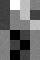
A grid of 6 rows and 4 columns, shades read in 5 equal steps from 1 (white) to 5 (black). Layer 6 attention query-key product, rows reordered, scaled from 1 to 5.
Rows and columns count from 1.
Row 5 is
3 4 5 3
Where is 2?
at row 1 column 3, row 2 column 3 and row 3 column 4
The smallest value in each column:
3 1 2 2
